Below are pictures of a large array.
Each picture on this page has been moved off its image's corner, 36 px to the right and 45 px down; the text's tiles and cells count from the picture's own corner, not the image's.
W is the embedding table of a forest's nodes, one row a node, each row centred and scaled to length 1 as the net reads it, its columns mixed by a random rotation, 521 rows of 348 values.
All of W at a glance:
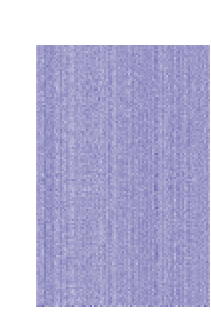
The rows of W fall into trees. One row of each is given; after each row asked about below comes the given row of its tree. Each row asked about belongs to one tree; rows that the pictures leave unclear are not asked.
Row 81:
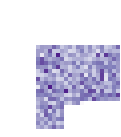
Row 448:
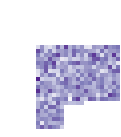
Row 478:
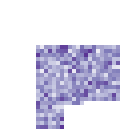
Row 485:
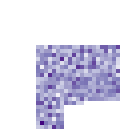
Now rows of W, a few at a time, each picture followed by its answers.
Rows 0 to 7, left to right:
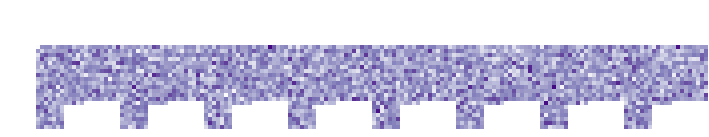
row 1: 81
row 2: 485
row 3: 448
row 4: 478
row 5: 81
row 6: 485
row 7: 81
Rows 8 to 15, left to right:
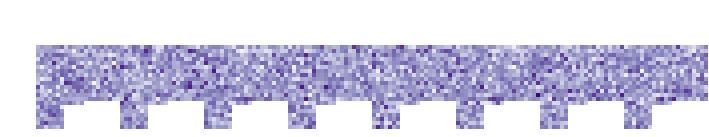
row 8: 485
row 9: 478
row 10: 81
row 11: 485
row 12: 478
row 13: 81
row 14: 81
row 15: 81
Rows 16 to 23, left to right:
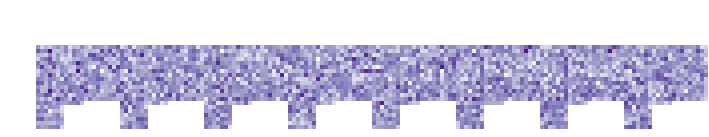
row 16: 448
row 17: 478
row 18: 81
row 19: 448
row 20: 81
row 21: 485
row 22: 485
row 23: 478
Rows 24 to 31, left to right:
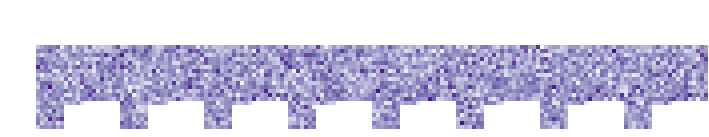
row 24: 81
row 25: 478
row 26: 81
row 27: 478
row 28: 81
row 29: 485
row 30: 81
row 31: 81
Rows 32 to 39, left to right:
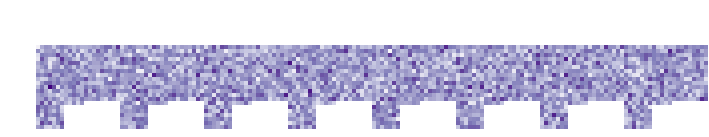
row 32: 485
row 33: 81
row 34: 81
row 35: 478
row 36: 485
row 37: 81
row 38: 485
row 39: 478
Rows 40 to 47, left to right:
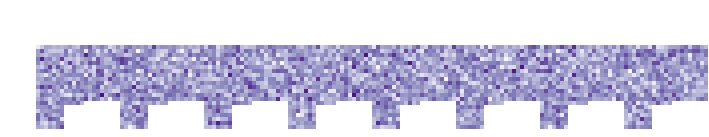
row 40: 81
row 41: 81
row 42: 485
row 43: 448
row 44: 485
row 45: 448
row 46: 81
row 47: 478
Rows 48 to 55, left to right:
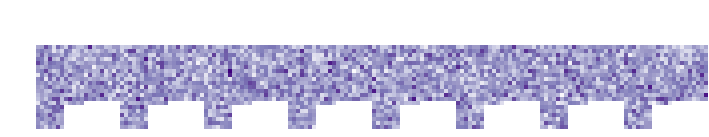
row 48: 81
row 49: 485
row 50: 485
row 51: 448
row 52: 448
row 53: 478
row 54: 485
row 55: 81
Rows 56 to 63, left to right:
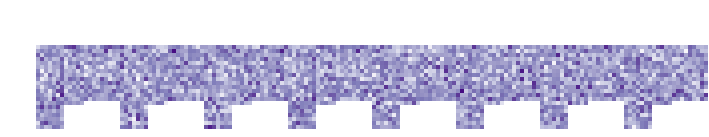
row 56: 485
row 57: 478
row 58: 478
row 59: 485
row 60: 81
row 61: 81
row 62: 485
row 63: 81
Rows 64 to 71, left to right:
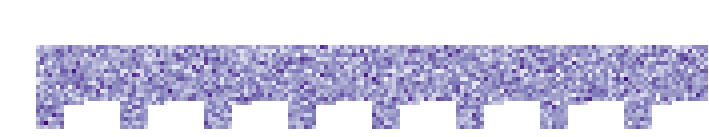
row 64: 485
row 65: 448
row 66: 81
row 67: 81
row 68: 448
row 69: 448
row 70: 81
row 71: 448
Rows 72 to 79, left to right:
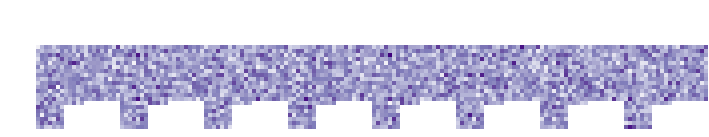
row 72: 485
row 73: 485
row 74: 448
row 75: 485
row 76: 485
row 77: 485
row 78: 485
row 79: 478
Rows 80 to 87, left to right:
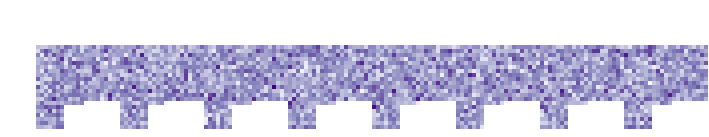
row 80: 485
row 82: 478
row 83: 478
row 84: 478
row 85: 448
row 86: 478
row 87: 478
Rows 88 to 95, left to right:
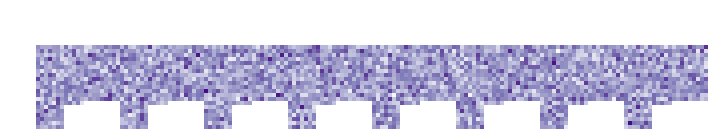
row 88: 448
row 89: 448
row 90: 448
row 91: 478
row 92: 485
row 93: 478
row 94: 81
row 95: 485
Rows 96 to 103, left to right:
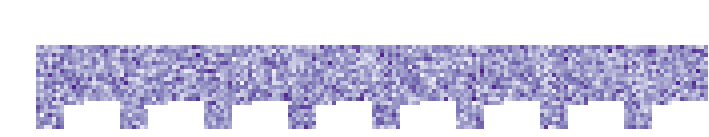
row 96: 485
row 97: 448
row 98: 81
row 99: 485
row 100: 485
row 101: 485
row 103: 478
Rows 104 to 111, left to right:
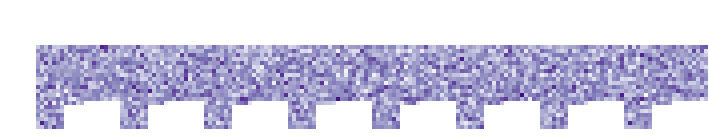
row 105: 81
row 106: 81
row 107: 81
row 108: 81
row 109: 81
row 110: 81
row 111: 485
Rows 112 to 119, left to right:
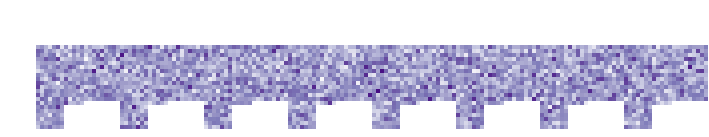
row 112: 448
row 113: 478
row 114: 485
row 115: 81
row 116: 81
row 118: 448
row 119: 448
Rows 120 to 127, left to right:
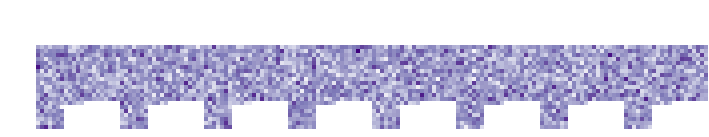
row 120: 478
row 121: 478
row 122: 478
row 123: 485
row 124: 478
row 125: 81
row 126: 81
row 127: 448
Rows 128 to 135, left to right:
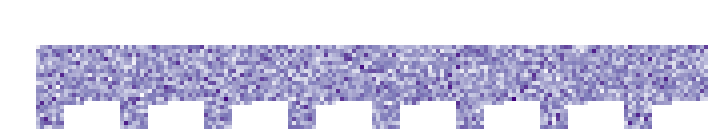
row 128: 485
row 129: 485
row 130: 448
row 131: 448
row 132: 81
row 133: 478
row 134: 478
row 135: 485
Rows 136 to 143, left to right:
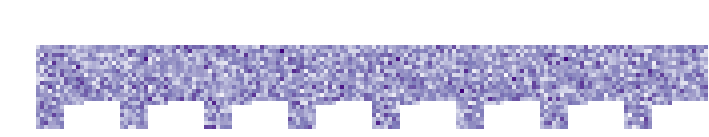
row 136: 485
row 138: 478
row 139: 81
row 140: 485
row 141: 81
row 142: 485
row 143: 485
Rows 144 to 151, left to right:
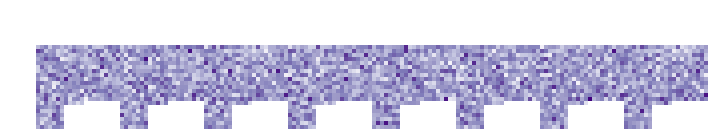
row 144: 448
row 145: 485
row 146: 81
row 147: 448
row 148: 485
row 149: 485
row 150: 81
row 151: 81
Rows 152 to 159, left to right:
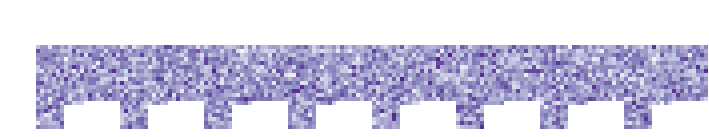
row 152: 448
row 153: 478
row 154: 81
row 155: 81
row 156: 448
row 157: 485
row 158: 81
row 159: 448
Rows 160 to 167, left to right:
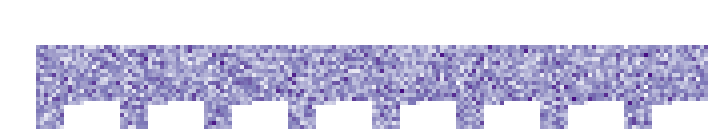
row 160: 448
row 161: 485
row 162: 485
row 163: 448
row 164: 81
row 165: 485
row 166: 81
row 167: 485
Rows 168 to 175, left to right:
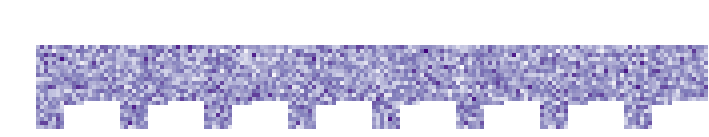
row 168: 485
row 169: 485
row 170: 81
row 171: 485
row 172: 478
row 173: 485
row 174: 81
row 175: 485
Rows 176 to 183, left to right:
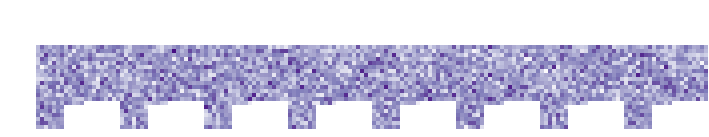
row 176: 485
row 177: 478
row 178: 478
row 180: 81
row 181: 81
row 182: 478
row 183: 485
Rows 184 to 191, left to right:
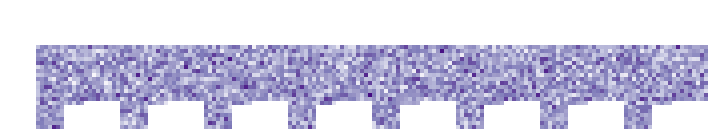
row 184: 81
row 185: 448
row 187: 81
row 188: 485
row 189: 81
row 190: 81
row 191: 81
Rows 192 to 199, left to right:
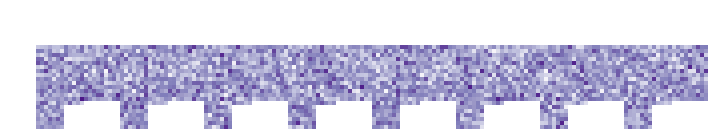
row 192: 81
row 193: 485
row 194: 485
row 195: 485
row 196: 485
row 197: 81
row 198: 478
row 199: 448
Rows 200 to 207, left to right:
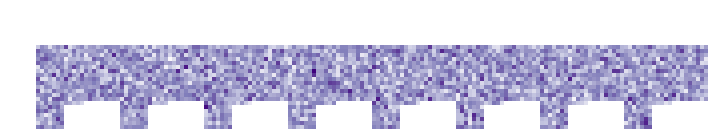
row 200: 448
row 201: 448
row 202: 478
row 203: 485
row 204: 478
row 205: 478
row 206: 448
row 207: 478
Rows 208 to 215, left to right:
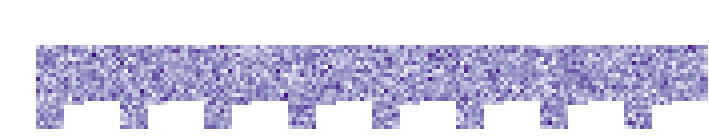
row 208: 448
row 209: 478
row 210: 81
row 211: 485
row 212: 448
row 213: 478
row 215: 485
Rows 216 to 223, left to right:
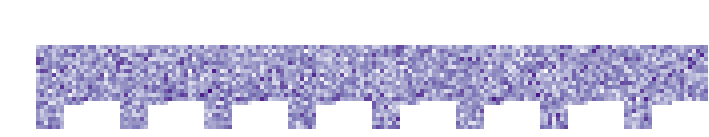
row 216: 81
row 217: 81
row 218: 81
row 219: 81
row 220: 478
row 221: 81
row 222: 478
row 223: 448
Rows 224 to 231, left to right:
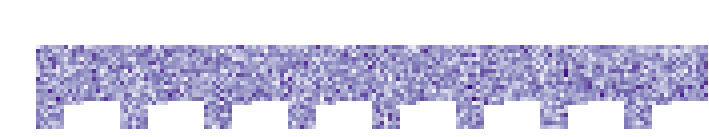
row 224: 448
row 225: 478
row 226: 81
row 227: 448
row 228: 478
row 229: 485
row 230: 485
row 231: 81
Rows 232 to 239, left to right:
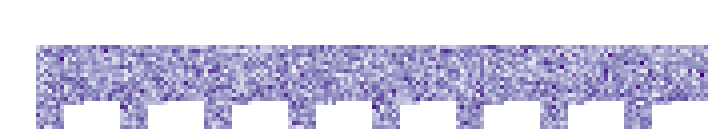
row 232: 485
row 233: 478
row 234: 81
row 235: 485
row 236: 478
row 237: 485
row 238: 81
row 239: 81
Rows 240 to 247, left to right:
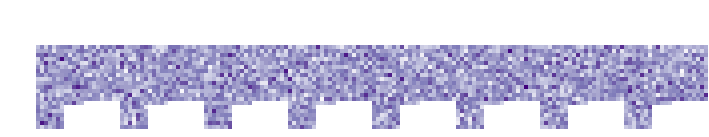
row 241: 478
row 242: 485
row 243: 448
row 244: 448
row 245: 478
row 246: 485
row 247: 81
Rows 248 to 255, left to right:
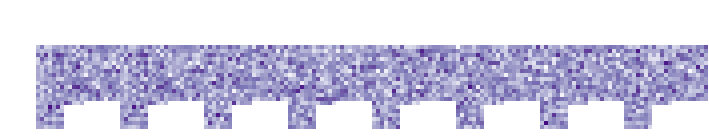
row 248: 485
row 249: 485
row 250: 485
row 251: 81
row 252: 478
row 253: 485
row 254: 485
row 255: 448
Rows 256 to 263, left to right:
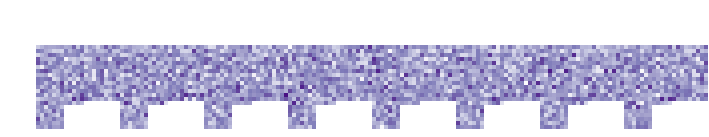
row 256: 81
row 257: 81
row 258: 81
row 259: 485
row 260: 81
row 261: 81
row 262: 81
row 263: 81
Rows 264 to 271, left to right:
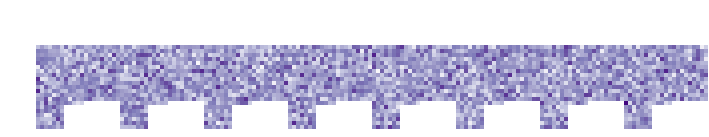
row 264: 448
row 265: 485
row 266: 81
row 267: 485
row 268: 478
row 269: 478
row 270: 478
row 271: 478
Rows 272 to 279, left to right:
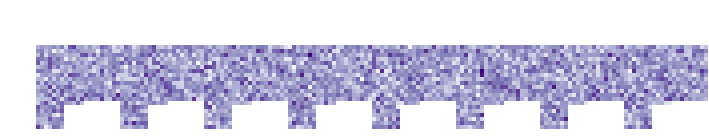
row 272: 81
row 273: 485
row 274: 478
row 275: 485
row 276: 478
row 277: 485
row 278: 81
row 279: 478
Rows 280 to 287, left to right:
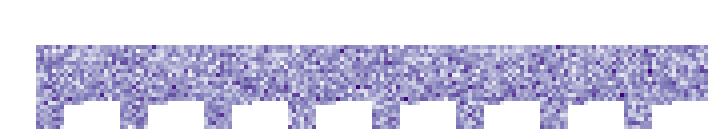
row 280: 81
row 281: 81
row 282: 485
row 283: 478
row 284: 81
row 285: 81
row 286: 81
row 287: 485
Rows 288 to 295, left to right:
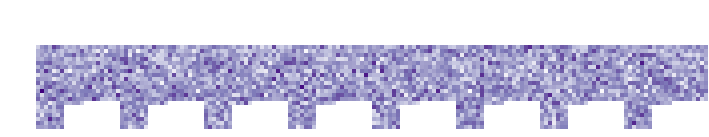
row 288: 81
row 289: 81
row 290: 81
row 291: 81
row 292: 478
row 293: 485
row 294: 478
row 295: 485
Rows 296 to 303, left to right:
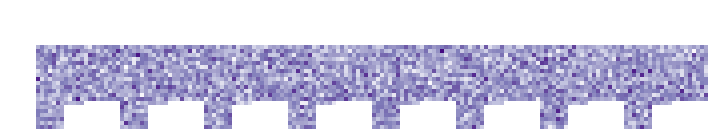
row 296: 448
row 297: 485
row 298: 448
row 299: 81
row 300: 485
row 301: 448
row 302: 81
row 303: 81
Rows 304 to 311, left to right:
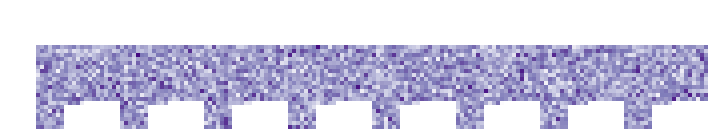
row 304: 81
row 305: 485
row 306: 478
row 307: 478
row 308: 478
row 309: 81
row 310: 478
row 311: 81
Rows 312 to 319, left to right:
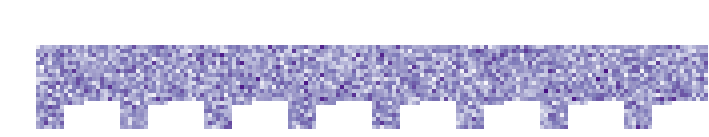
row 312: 485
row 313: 81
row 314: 485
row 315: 81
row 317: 478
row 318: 81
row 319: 81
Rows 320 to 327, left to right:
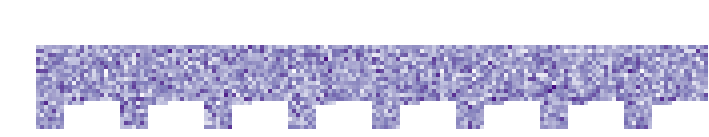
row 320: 81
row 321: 485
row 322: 478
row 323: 478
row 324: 81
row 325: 81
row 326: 81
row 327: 81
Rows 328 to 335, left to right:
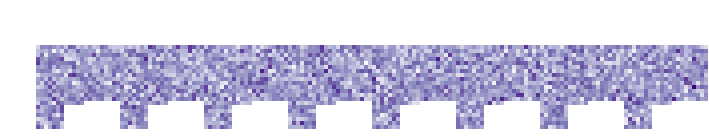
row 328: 81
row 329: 485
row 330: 448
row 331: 485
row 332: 448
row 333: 81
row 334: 485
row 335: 478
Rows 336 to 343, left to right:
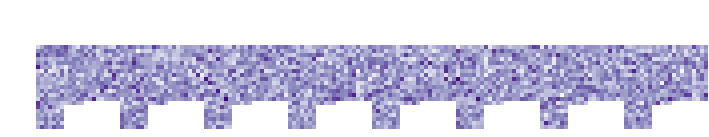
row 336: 478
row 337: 81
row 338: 448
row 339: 81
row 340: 81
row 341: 448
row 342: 485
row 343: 81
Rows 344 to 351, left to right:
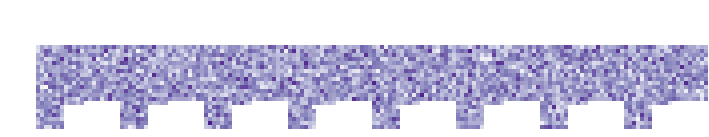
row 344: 485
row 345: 81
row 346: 485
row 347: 448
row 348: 478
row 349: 448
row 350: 478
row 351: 478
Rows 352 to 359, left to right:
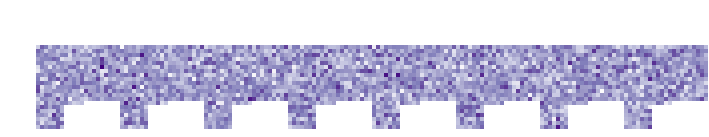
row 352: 448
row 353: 485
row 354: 81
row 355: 485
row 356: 485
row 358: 478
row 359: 478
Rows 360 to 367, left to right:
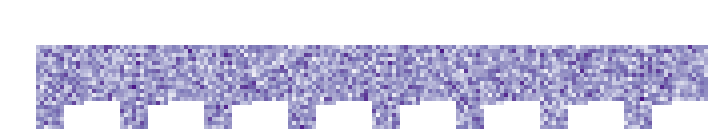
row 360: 485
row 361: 485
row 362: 485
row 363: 448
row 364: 485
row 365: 478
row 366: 478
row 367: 485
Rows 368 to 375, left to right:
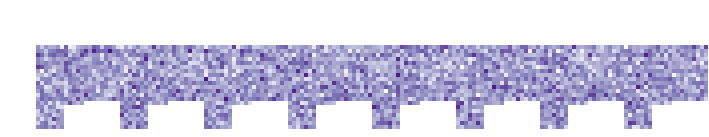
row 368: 478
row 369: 485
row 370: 448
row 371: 81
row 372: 485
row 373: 485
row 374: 81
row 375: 485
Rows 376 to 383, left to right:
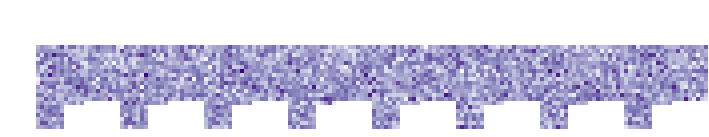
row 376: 485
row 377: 485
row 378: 485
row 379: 81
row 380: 448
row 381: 478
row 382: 81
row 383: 485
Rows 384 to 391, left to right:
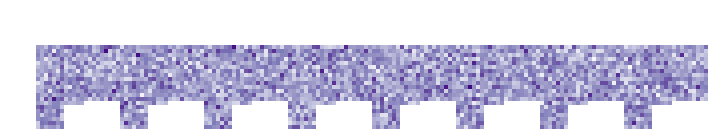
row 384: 485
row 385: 485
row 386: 478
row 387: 478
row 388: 448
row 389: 485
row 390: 81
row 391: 485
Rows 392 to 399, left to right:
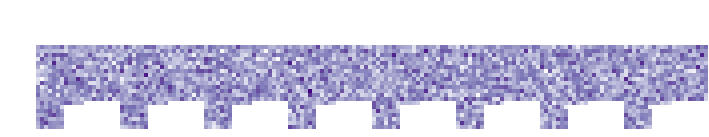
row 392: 485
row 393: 485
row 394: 81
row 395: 478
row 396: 478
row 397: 485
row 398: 478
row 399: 448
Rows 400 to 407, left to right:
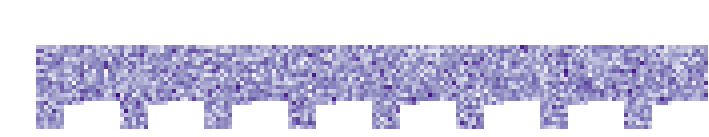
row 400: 81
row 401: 478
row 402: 81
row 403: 485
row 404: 81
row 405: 485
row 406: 485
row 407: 81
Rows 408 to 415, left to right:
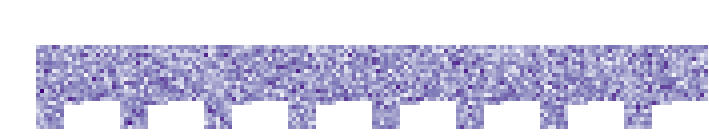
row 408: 81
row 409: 485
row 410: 478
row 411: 81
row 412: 81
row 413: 81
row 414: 485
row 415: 485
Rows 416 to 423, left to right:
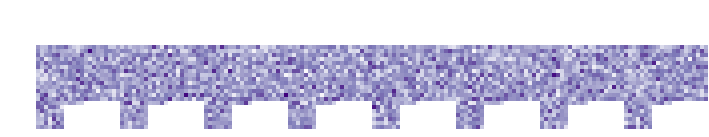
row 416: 478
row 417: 81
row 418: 81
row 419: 81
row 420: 478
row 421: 81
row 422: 448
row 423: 478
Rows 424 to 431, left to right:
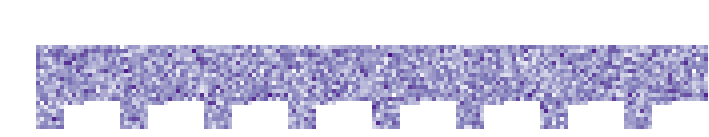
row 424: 478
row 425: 81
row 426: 81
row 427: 478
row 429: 485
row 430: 478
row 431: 81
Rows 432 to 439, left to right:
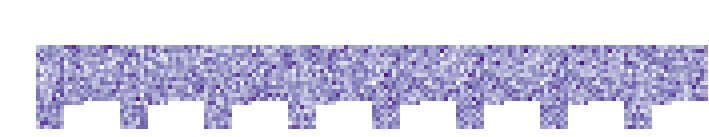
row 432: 485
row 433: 485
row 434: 81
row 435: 478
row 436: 485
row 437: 485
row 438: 485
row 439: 478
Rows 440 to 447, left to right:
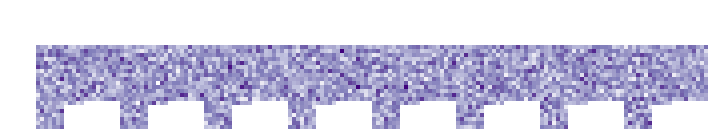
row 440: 478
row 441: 81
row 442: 485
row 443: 478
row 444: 81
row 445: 485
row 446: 478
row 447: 485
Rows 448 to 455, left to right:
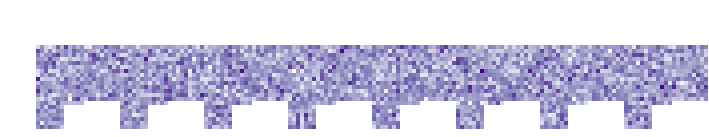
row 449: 81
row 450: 485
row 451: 478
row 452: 485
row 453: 81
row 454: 448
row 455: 485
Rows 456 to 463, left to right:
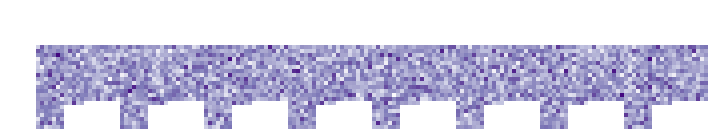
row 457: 81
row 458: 485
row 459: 81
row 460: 485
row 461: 448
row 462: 81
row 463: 485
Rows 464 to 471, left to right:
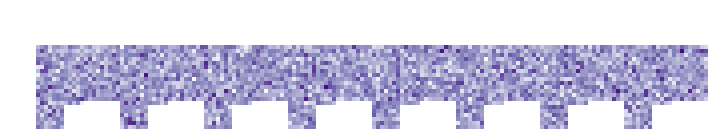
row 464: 81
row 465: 485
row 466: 478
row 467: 485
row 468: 485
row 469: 448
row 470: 485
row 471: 478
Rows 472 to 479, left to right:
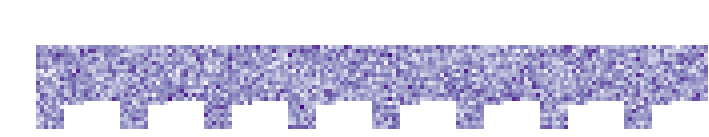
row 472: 478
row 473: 81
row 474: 485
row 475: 478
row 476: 485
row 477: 81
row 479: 448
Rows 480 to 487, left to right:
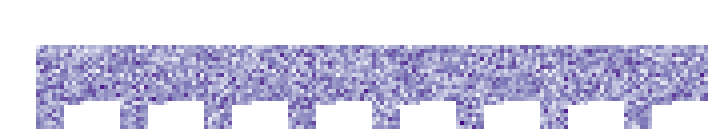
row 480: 81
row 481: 81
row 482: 448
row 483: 485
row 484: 478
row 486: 478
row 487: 81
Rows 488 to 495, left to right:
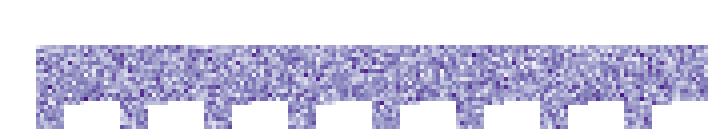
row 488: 81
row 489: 478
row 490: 81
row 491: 448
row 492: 81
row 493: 485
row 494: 81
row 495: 485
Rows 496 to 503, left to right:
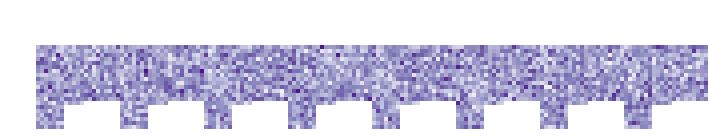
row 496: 81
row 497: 485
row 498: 478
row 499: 81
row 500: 478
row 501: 478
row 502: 485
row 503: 485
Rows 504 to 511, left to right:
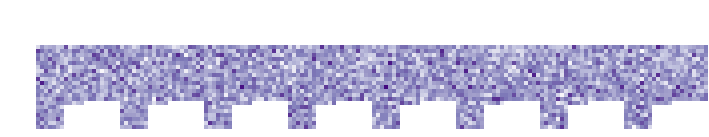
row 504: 448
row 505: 448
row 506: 485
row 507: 485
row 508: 485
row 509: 81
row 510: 485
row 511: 81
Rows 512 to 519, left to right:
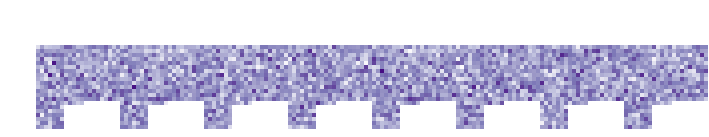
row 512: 485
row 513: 81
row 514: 448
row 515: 485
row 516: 81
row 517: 485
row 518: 478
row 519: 448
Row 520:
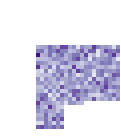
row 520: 478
